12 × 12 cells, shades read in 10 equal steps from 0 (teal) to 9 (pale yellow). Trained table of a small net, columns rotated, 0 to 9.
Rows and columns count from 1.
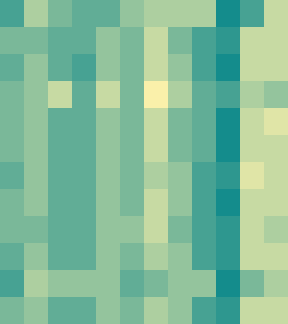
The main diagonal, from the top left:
2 4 3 3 5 4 6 5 2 1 4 7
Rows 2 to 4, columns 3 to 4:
3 3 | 3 2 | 7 3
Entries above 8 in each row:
0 0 0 1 0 0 0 0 0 0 0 0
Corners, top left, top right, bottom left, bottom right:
2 7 4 7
